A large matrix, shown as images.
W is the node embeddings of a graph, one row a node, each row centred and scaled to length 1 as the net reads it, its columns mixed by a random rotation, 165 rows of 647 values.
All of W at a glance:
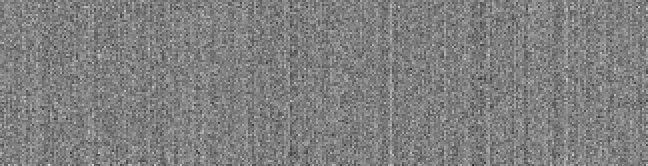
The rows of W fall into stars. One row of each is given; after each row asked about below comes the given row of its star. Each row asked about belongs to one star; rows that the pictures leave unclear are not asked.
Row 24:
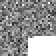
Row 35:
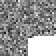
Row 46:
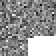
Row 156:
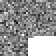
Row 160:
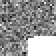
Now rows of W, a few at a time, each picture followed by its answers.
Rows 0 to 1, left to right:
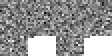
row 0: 156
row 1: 46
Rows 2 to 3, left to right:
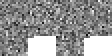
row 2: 24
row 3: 160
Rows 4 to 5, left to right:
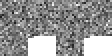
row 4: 35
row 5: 160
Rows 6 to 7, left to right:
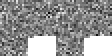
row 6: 24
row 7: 156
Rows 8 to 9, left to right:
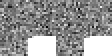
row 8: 160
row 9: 35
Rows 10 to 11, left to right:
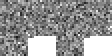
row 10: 35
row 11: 160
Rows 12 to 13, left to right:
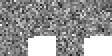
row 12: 160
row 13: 46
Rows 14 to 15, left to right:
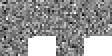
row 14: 24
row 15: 35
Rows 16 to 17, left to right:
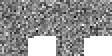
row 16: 35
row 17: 24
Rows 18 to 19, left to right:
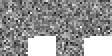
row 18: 156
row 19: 46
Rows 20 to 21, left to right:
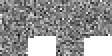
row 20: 156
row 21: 24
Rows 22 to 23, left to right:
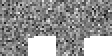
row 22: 35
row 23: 160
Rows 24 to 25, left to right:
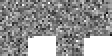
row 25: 160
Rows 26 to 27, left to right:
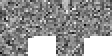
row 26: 24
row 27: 46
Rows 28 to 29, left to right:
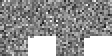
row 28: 24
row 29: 156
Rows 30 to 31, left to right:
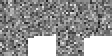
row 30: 46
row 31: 35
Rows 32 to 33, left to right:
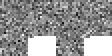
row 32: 156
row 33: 35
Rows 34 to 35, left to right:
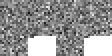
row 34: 24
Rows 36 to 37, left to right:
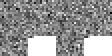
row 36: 160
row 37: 160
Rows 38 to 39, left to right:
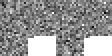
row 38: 46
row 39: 24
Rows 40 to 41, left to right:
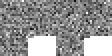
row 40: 35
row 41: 156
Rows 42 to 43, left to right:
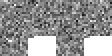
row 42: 156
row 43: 35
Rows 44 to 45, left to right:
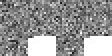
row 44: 160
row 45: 24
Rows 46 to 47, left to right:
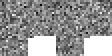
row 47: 46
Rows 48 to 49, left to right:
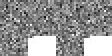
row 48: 24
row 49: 46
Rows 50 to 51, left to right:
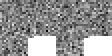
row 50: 156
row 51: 160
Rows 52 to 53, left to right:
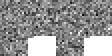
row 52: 24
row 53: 156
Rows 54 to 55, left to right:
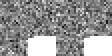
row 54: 160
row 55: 156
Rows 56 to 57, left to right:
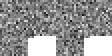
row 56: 156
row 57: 24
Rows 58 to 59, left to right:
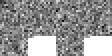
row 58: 160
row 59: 156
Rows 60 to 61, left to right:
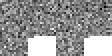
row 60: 156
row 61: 46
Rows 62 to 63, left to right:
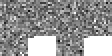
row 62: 24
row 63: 35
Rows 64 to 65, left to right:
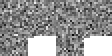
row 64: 46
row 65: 160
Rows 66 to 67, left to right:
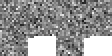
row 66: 35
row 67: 160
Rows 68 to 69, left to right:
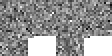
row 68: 46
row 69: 46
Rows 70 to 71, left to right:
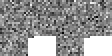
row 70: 156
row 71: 46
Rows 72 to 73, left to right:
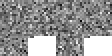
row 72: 35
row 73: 46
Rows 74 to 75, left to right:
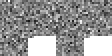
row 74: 24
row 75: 156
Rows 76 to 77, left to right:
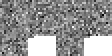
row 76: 160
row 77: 24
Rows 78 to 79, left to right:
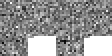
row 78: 35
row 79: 24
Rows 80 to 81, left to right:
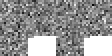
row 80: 156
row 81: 35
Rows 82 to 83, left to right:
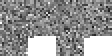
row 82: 24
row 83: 35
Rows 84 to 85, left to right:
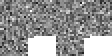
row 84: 24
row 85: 46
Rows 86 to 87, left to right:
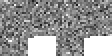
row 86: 156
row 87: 24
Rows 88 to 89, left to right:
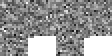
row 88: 24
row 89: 156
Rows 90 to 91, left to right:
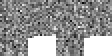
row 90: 24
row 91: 160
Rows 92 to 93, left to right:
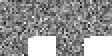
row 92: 156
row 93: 46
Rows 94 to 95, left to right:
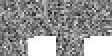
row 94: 160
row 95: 46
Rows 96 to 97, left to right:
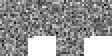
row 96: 35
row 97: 156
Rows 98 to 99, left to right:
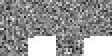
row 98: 24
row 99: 160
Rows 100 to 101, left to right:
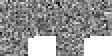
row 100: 156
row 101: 46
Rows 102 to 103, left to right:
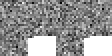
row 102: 160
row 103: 160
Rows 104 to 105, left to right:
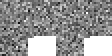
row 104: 24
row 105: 156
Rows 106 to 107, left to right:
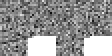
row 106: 160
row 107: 160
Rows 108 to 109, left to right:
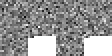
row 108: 24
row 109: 35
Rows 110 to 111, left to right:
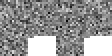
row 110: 46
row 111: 46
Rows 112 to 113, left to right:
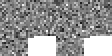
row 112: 24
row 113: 46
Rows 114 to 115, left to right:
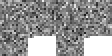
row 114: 24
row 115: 35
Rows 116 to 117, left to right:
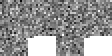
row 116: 46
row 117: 35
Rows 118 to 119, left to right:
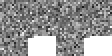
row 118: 156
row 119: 46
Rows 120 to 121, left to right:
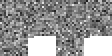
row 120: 46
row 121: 160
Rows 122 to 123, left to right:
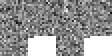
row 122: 156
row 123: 46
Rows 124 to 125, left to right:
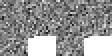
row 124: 160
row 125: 35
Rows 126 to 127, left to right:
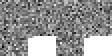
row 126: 24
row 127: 35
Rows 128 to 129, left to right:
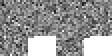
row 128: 46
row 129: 160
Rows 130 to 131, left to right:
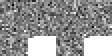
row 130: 156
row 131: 35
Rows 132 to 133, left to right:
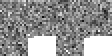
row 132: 35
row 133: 160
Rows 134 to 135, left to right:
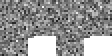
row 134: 24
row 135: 160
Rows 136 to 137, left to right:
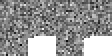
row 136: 46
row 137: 160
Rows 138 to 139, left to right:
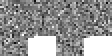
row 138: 156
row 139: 160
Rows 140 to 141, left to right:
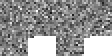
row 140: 160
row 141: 46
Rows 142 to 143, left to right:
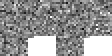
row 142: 24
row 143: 46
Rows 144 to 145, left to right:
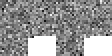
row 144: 46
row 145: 160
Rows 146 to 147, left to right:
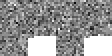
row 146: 160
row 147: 24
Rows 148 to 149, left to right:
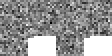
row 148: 24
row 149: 160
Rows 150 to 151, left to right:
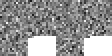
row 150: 160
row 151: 160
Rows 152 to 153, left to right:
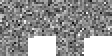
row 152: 156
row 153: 156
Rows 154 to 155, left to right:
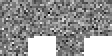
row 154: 24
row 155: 24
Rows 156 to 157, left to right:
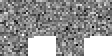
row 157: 35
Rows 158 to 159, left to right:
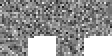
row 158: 160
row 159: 24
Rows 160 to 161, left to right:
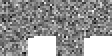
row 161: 160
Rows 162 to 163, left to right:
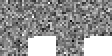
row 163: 160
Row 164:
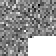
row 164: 24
